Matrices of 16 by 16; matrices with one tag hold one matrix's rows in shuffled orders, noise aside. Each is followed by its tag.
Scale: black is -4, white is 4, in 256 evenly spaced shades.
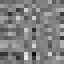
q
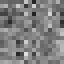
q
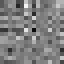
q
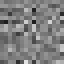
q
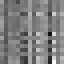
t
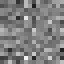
q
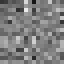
q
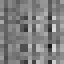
t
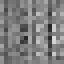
t
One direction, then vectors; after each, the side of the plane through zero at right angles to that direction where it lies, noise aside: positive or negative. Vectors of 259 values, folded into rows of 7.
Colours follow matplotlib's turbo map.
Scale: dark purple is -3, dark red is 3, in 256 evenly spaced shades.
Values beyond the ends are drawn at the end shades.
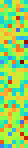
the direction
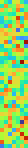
positive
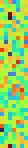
negative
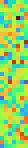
positive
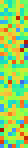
positive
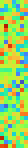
negative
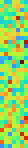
positive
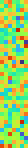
negative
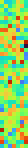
positive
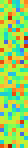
negative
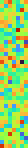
negative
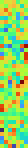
negative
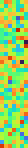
negative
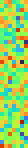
negative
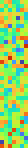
negative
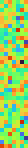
negative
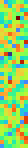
positive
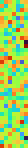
negative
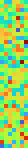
positive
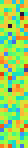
negative
